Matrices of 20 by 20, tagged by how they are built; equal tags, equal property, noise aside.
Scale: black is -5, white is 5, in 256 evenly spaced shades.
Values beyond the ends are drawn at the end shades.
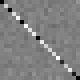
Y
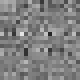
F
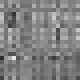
F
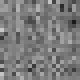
F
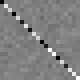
Y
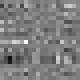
F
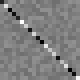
Y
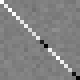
Y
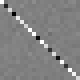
Y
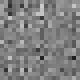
F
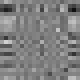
F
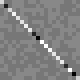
Y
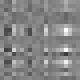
F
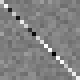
Y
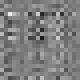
F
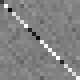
Y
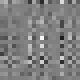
F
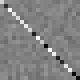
Y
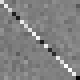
Y
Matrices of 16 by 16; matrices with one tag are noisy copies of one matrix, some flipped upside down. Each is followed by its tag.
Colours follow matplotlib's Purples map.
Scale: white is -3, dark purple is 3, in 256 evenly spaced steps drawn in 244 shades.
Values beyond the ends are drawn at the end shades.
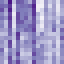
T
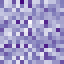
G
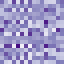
G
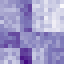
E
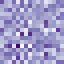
G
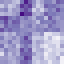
E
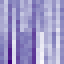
T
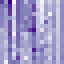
T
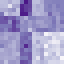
E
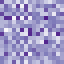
G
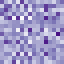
G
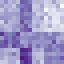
E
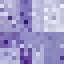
E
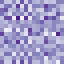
G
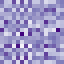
G
